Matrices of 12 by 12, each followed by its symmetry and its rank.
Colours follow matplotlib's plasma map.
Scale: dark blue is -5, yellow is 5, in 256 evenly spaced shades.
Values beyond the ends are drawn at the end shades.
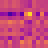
neither, rank two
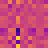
neither, rank two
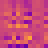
neither, rank two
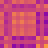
symmetric, rank one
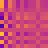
neither, rank one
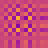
symmetric, rank one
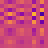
neither, rank one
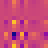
neither, rank one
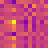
neither, rank two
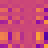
neither, rank one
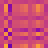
neither, rank one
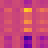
neither, rank one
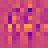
neither, rank two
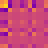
symmetric, rank one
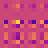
neither, rank one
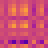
neither, rank one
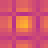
symmetric, rank one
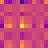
neither, rank one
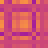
symmetric, rank one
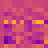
neither, rank two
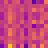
neither, rank two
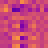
neither, rank two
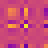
symmetric, rank one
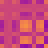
symmetric, rank one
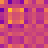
symmetric, rank one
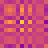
symmetric, rank one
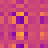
neither, rank one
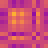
symmetric, rank one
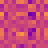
neither, rank two
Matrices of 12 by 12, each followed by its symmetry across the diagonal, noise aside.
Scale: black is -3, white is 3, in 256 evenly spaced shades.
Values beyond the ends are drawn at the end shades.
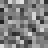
antisymmetric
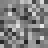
antisymmetric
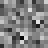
antisymmetric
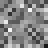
symmetric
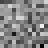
neither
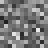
neither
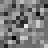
symmetric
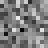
neither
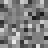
antisymmetric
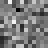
neither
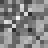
symmetric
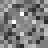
symmetric
